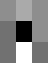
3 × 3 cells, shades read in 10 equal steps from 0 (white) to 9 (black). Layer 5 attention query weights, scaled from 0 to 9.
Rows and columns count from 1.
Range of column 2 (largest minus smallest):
9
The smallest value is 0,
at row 3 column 2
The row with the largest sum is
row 2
